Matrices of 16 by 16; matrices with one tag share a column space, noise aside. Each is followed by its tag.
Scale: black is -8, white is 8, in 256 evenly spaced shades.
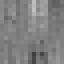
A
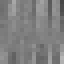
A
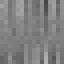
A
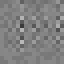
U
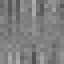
A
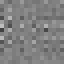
U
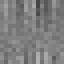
A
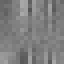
A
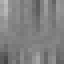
A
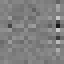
U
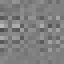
U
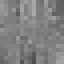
A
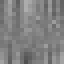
A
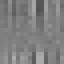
A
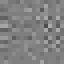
U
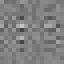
U
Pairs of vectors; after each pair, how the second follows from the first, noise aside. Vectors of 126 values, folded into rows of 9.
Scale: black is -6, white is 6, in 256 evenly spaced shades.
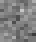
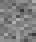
sign-scrambled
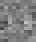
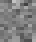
wrapped around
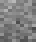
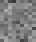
sign-scrambled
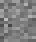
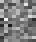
scaled up
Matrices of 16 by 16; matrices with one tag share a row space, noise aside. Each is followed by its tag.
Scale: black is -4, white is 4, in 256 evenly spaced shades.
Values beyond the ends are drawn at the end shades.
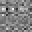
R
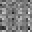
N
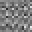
R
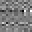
R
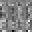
N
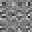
N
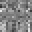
N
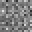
R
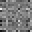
N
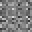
N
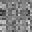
N
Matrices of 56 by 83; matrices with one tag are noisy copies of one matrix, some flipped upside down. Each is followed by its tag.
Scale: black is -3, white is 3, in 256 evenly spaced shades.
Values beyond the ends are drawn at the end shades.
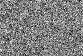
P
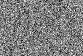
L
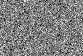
L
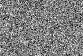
P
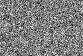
P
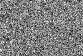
P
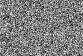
P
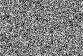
P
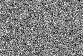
P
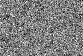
P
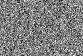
L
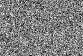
P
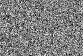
P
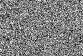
P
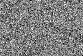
P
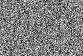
L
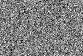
L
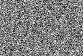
L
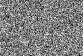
P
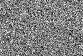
P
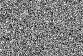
P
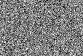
L
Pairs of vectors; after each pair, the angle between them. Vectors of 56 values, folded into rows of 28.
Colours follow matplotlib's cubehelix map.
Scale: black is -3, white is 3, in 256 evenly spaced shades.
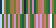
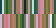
nearly parallel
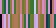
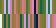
nearly opposite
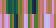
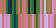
nearly parallel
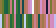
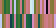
nearly parallel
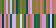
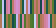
partly opposed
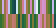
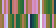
partly aligned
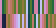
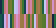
orthogonal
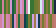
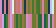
orthogonal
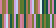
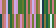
nearly parallel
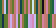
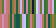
partly opposed
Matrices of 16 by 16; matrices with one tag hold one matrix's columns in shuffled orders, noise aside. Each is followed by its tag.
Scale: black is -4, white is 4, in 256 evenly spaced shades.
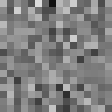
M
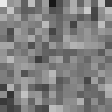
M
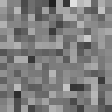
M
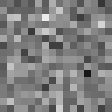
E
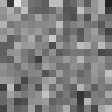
M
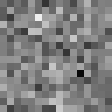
E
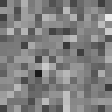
E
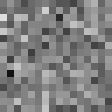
E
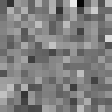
M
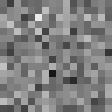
E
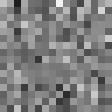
M
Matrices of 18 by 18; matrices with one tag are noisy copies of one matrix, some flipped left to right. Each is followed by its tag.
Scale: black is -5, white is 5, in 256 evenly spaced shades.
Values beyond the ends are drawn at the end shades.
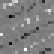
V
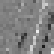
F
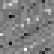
V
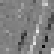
F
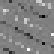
V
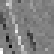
F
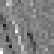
F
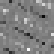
V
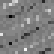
V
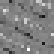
V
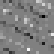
V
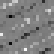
V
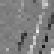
F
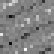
V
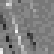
F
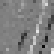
F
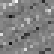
V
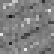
V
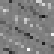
V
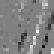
F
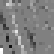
F
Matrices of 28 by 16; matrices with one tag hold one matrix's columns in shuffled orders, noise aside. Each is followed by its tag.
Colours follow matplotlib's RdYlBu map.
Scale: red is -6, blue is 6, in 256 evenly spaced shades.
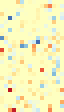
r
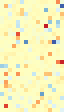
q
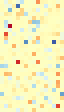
q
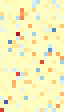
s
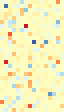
q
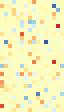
q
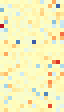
q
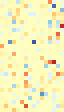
q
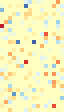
q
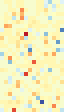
s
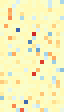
s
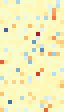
s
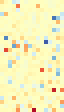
r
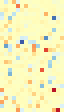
r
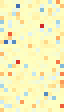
q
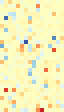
r
